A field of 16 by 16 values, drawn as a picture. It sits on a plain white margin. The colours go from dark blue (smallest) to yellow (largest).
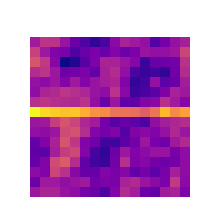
Odd lines: row 8. Ninth with the highest average: middle left. Average level on the scale: 30%. Histogram: skewed, a long tail of high values.
